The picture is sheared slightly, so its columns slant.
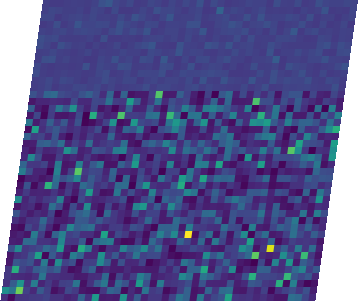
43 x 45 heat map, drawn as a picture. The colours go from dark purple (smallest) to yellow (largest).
Odd rows or columns: none. Seam: horizontal, 30% of the way down, the top part calmer. Grain: fine. Slope: none. Histogram: skewed, a long tail of high values. Average level on the scale: 20%. Stripes: none.
